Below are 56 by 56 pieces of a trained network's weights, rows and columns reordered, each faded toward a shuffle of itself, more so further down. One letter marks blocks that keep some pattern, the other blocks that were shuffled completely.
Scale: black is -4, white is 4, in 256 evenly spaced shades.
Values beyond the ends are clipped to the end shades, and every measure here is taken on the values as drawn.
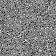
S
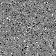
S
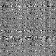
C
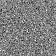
S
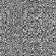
C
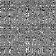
C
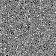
S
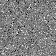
S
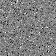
S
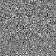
C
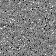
S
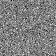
S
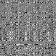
C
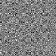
C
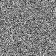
S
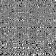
C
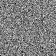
S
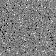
S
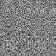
C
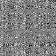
C
